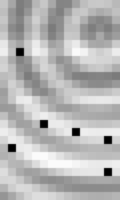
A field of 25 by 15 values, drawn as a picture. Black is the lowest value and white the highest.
Rings: centred on the top right. Histogram: skewed, a long tail of low values. Lone odd cells: 6, each lower than its neighbours. Mirror symmetry: none. Seam: none. Average level on the scale: 70%.
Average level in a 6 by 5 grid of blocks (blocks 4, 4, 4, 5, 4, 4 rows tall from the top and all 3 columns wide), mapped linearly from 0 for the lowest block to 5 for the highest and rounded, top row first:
12021 / 14243 / 31211 / 33434 / 35443 / 33221
